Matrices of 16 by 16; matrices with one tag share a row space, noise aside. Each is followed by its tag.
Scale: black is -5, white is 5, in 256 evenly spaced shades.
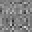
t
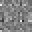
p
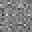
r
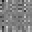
r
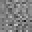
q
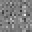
t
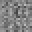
q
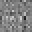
t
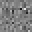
t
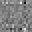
t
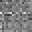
p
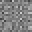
p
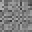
p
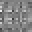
p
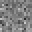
r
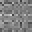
p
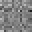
p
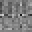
p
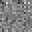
r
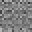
p
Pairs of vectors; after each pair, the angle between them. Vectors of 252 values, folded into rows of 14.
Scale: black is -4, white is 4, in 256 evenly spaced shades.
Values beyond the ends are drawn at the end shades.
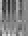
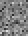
orthogonal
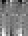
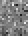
partly opposed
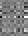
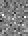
partly aligned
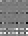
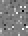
orthogonal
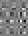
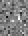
partly aligned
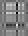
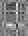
nearly opposite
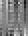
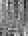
nearly parallel
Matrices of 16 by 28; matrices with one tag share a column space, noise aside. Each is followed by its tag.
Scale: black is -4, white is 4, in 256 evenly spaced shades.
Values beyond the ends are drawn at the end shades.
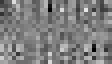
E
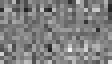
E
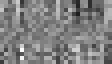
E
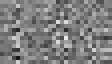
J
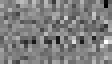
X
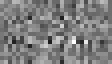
X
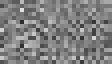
J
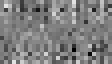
E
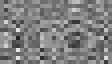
J
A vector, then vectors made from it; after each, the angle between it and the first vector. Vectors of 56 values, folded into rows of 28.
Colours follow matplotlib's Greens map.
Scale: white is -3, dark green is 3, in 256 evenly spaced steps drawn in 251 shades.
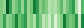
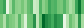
nearly opposite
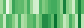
nearly opposite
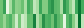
nearly opposite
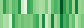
orthogonal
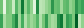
orthogonal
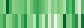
nearly parallel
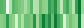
nearly opposite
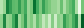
nearly parallel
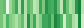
nearly opposite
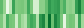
nearly opposite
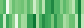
nearly opposite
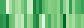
orthogonal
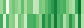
nearly opposite
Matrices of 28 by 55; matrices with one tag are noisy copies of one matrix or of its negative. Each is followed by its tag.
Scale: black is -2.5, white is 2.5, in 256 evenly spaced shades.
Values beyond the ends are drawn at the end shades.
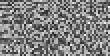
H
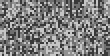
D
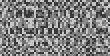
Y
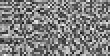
H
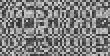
Y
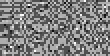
H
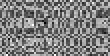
Y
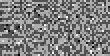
H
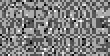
Y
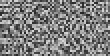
H
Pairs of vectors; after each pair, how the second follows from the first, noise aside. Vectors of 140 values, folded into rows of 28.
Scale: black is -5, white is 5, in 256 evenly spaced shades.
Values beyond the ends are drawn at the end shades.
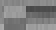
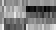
scaled up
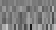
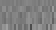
shrunk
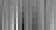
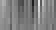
reversed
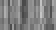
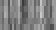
copied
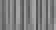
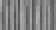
reversed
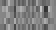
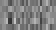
reversed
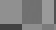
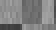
copied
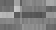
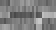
reversed
